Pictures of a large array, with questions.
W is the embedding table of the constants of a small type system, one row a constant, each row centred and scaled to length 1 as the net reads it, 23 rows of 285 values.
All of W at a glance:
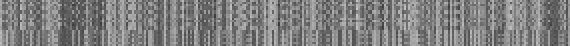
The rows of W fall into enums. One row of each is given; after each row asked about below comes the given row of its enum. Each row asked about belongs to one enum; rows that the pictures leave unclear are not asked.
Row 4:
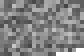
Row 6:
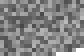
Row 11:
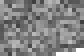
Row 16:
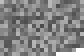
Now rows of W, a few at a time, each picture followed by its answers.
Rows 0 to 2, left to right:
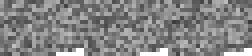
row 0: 4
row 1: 6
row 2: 11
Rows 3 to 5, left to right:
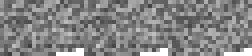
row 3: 4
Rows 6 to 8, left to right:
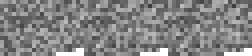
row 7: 4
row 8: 4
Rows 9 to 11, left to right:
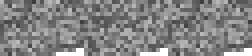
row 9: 11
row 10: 6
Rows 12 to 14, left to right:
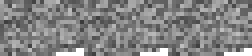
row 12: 11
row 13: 4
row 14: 4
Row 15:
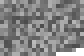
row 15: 16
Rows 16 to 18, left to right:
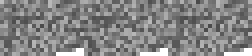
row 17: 6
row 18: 16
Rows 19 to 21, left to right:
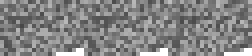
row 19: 6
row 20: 6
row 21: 16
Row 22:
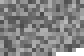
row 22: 6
